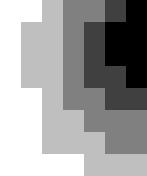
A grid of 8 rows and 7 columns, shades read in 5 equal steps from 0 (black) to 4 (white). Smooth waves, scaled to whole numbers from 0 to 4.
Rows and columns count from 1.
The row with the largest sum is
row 8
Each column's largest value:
4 4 4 4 3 3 3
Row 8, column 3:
4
